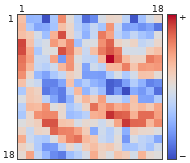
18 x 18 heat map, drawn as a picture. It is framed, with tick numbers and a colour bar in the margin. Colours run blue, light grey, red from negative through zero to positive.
No single row or column stands out from its neighbours. On average the colour sits 50% of the way up the scale. Rings spread out from the top right. Horizontal stripes repeat 2 times down the table. There is no overall slope.
